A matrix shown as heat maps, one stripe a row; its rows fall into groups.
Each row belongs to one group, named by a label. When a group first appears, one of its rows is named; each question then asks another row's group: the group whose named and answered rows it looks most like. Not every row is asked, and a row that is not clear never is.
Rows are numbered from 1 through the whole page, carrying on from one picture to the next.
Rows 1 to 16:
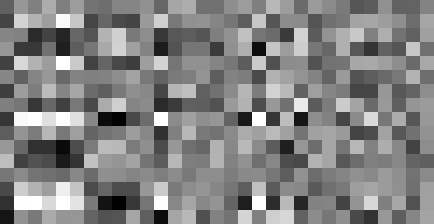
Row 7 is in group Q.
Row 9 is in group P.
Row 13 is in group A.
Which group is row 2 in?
P
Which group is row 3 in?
A
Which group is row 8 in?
A
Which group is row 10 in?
Q
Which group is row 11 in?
A
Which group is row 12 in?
A
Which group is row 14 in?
P
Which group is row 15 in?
P
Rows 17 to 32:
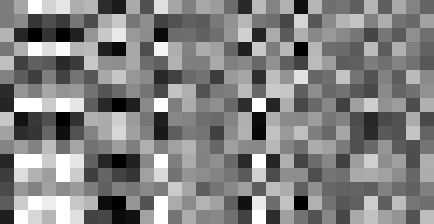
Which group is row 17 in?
P
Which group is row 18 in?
A
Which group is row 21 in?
A
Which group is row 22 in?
A
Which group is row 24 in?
P
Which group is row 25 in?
A
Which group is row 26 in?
A
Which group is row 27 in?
Q
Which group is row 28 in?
P
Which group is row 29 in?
P
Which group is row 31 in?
P
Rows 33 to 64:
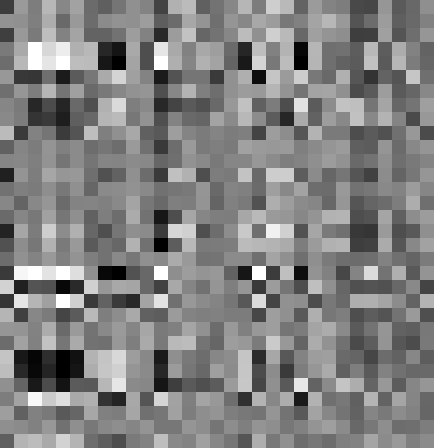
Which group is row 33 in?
Q
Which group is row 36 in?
P
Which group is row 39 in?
Q
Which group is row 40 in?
A
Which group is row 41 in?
A
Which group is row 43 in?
Q
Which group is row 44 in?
Q
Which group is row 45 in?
Q
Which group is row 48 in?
Q
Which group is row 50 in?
Q
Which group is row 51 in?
Q
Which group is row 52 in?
P
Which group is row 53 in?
A
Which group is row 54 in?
P
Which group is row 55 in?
A
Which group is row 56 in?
Q
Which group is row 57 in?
Q
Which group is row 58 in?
A
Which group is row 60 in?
A
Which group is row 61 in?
P
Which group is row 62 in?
A
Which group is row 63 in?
Q
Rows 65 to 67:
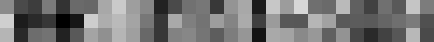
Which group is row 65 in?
A
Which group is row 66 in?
A
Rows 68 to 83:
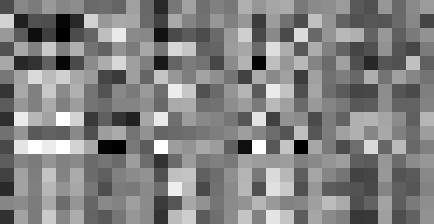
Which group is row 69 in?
A
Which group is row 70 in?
A
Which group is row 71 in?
Q
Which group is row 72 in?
A
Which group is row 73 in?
P
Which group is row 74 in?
Q
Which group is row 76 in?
P
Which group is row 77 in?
A
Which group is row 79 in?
Q
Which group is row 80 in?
Q
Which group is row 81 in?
Q
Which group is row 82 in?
Q
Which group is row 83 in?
Q
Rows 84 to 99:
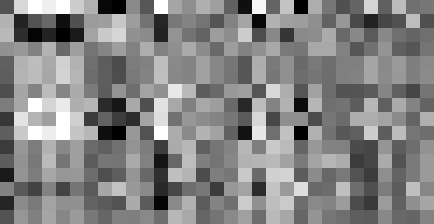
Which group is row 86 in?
A
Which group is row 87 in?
Q
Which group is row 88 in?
P
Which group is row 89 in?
P
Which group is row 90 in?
Q
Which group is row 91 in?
P
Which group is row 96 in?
Q
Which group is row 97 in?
A
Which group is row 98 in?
Q
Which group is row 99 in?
Q
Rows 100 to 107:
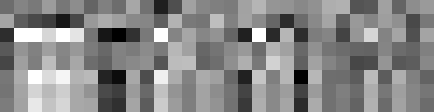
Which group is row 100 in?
Q
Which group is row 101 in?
A
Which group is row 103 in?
Q
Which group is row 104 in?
Q
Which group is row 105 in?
P
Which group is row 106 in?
P
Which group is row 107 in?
P
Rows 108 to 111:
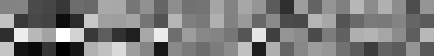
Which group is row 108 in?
A
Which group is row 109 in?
A
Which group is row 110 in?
P
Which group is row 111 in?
A
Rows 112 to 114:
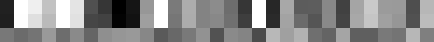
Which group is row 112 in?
P
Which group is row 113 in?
P
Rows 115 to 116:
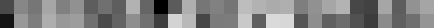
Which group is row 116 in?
Q
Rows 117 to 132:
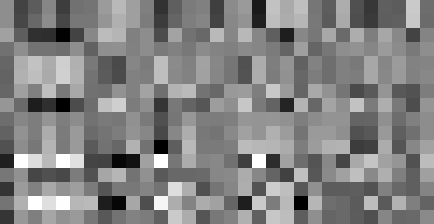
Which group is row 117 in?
A
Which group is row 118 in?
A
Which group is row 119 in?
A
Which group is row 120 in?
A
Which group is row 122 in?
P
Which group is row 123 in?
Q
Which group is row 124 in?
A
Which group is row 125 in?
Q
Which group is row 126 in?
Q
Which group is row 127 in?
Q
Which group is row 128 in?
P
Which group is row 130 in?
Q
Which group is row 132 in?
Q
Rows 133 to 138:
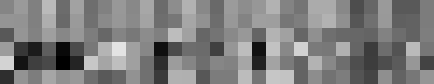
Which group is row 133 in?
Q
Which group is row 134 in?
Q
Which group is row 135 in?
Q
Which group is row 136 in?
A
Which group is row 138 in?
Q
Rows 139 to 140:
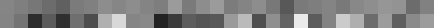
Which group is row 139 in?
A
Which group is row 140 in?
A
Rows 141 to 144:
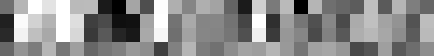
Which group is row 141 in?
P
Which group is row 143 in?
P
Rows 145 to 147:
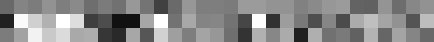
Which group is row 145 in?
Q
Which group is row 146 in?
P
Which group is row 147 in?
P
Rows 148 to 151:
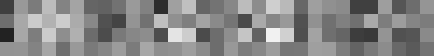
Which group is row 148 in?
Q
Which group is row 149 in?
P
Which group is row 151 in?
Q
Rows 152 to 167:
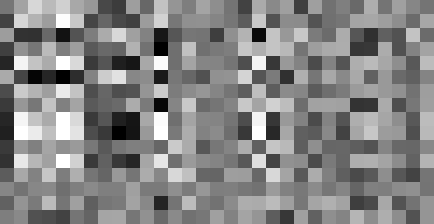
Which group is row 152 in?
P
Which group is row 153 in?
P
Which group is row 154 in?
A
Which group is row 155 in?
Q
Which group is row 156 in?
P
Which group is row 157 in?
A
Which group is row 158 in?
P
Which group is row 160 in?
P
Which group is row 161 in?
P
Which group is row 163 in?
P
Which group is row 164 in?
Q
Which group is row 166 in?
Q
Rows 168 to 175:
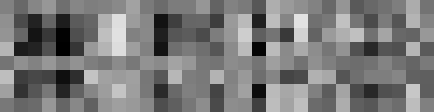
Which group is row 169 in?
A
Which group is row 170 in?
A
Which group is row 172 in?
Q
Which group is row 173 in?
A
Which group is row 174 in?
A
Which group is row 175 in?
A
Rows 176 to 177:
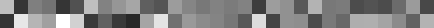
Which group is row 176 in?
A
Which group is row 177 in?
P
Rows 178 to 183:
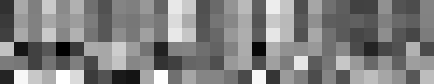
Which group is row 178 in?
Q
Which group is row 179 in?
Q
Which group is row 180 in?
Q
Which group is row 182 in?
A
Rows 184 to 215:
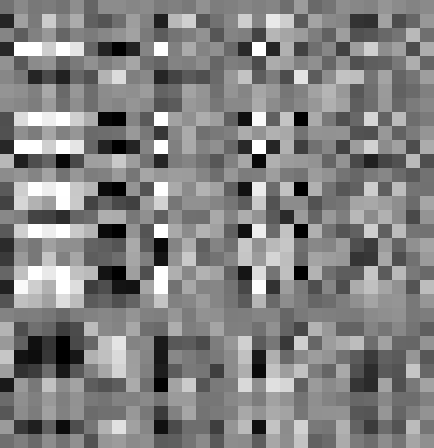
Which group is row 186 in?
A
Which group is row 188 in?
A
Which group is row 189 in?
A
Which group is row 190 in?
Q
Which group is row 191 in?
Q
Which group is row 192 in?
P
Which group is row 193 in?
Q
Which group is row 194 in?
P
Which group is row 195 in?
A
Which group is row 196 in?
Q
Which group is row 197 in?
P
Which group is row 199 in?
A
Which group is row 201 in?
Q
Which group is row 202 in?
Q
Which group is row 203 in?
P
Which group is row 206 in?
A
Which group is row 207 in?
A
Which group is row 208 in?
A
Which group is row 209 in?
A
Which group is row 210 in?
A
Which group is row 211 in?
Q
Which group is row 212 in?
Q
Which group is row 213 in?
Q
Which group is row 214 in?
A
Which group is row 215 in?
A
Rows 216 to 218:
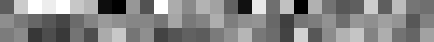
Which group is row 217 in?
A
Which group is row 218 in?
A
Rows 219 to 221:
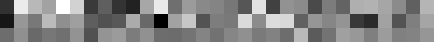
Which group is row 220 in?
Q
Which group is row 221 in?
A
